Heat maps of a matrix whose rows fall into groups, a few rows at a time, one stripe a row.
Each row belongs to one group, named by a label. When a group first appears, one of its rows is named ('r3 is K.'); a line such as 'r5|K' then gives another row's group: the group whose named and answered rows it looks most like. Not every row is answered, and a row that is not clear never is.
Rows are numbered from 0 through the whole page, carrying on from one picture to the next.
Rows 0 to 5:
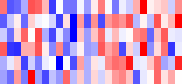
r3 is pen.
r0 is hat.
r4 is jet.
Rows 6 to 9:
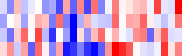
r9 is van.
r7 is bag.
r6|jet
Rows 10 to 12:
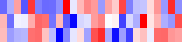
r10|jet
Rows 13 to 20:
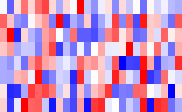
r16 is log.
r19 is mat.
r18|pen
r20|pen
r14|bag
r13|mat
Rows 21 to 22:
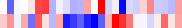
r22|van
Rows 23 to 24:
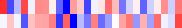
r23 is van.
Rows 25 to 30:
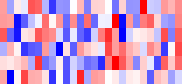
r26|bag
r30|pen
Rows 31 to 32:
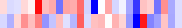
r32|pen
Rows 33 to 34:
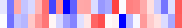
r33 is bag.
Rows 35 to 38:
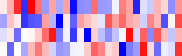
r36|jet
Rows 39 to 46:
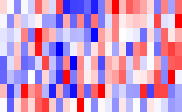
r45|pen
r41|van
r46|mat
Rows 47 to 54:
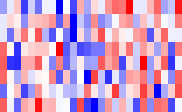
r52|log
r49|pen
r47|jet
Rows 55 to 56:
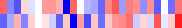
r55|van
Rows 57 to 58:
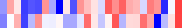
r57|jet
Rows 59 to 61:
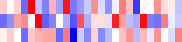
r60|pen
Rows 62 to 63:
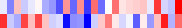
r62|jet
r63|van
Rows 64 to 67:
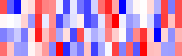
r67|bag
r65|van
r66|mat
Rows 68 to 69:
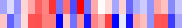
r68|mat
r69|mat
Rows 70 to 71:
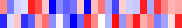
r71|bag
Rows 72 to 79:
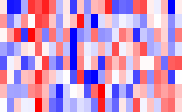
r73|mat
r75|pen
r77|mat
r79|hat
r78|hat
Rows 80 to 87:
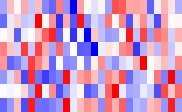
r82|log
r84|hat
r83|van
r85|jet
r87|jet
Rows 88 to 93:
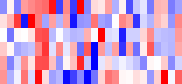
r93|van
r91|bag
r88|mat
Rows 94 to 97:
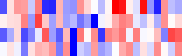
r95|van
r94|pen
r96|jet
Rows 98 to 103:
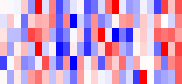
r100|hat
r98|van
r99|log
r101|van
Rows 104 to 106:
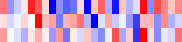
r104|hat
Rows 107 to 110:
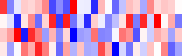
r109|log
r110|mat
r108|log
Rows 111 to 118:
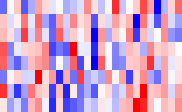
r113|pen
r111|bag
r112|pen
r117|hat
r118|hat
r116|mat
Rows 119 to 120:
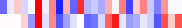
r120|van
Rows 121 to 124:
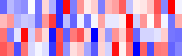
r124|pen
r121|jet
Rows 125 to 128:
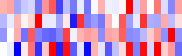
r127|jet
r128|log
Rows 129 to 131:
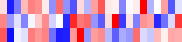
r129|pen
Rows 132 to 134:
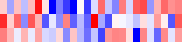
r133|log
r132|hat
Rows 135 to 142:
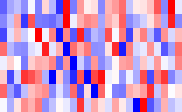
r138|bag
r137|mat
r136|jet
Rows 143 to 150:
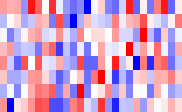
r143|log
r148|hat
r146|log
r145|pen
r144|bag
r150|hat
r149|mat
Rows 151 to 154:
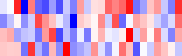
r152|bag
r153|log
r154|log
